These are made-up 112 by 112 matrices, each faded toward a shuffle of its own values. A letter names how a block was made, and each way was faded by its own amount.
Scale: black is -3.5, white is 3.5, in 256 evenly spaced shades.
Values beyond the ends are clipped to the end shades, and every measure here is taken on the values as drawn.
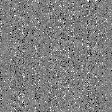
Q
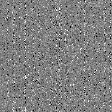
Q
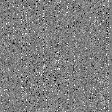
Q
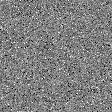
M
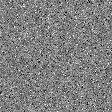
M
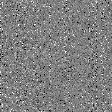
Q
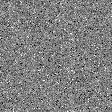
M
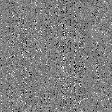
Q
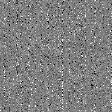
Q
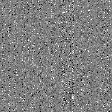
Q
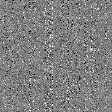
Q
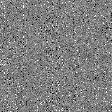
Q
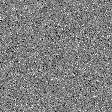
M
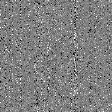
Q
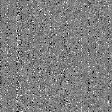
Q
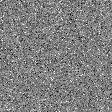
M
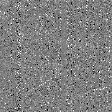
Q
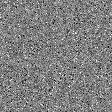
M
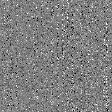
Q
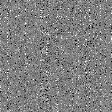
Q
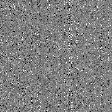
Q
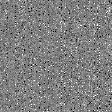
Q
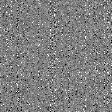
Q
